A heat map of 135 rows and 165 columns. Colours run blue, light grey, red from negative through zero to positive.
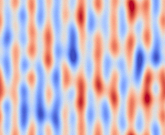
Upright stripes repeat 10 times across the table. The histogram is bell-shaped. There are no lone odd cells. Overall the values sit about 50% of the way up the scale.
